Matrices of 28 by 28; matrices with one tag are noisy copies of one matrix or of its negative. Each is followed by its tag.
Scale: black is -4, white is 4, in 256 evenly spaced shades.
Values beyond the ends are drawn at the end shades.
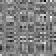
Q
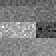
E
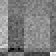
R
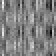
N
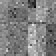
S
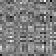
Q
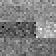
E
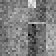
S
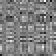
Q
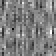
N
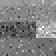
E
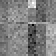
S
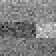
E
